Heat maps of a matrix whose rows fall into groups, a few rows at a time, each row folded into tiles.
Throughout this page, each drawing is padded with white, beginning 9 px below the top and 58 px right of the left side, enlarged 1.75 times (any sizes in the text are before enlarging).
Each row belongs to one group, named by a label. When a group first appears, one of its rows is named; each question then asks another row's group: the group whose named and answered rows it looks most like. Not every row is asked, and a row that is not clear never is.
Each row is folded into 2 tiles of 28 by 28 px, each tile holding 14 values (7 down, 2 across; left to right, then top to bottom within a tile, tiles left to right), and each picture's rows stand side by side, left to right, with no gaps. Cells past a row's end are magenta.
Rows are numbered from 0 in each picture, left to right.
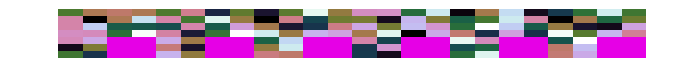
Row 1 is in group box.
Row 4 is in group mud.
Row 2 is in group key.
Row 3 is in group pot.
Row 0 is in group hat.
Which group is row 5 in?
key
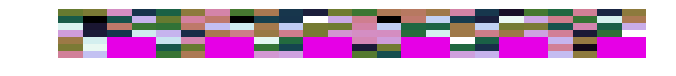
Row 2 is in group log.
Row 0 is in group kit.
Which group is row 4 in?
log
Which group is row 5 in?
box
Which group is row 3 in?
hat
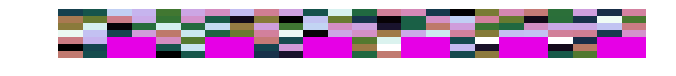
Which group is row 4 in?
key
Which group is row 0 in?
hat
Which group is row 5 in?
pot
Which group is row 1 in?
pot
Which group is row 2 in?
pot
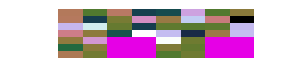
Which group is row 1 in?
box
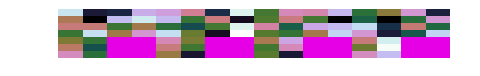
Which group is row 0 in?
log
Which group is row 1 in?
box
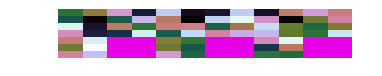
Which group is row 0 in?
kit
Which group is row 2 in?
hat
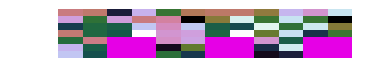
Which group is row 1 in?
hat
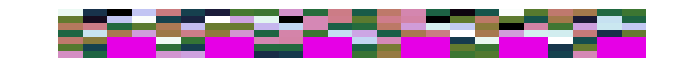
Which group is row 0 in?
log
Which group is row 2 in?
hat
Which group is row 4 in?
key
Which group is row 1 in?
log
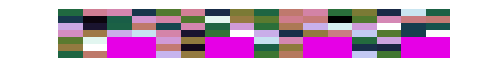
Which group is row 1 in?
box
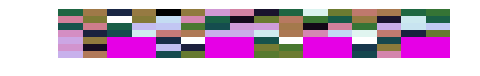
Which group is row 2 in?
key
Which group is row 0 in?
box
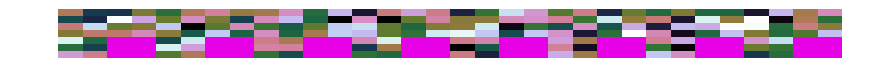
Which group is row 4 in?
hat
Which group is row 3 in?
hat
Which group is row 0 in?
log
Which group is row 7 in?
hat
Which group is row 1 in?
key
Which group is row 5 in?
box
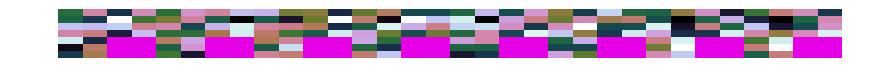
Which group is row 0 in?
pot
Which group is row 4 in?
hat
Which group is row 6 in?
kit
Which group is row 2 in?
kit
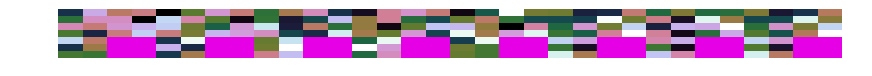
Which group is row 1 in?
key
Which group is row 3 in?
key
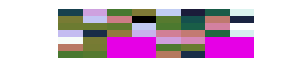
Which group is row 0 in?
box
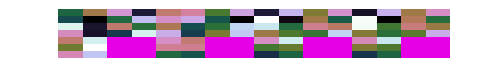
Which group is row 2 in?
hat
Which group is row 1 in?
box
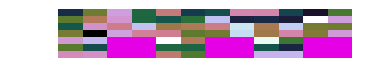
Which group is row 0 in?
mud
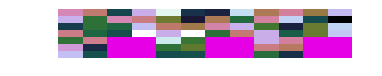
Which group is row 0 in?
box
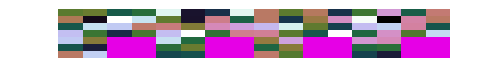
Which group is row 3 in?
hat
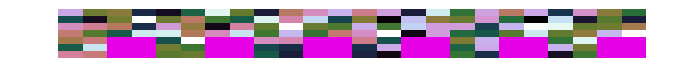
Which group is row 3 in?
pot
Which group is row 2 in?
hat
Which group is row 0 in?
kit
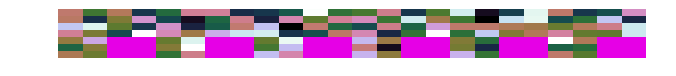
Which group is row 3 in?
box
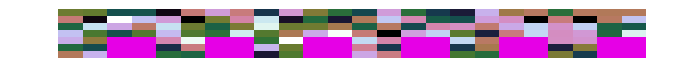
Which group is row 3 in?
box
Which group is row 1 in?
hat
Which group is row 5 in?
hat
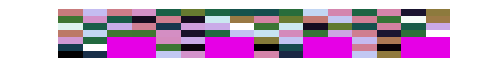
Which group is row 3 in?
box
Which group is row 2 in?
hat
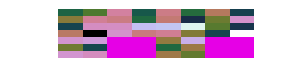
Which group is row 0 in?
mud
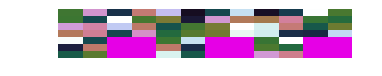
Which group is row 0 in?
pot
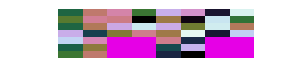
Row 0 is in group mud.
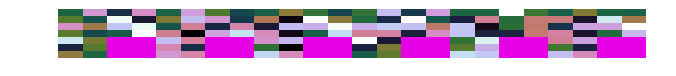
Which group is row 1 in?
box
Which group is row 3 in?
pot
